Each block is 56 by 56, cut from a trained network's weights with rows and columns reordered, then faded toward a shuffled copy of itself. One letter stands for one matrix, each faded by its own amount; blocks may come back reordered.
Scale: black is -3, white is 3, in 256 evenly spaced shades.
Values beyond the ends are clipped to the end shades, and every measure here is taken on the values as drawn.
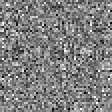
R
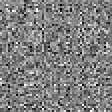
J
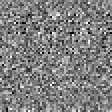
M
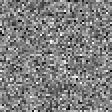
R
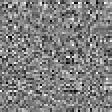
J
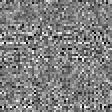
M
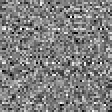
M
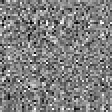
J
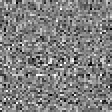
J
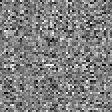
J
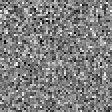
R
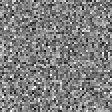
R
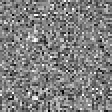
R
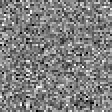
R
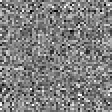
M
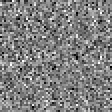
R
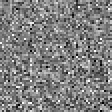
R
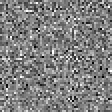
R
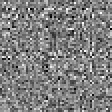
J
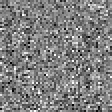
R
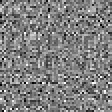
J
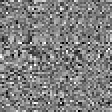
J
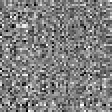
J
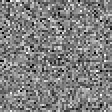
R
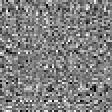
J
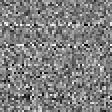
M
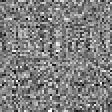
M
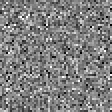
R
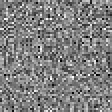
M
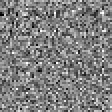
M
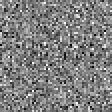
R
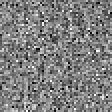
R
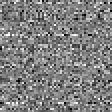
M
